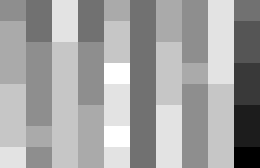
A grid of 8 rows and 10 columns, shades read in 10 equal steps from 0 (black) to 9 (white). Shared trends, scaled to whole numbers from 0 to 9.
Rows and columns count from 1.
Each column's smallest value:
5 4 7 4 6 4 6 5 7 0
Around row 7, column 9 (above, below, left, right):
7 7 5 1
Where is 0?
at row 8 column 10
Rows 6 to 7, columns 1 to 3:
7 5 7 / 7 6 7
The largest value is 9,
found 2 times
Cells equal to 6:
11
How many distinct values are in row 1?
4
